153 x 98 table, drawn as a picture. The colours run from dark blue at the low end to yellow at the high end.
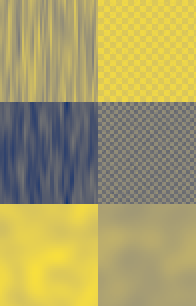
The table splits into 3 rows of 2 panels. Panel 1,1: high, streaked downward. Panel 1,2: very high, checkered, faint in contrast. Panel 2,1: low, streaked downward. Panel 2,2: middling, checkered. Panel 3,1: very high, smooth, faint in contrast. Panel 3,2: high, smooth, faint in contrast.
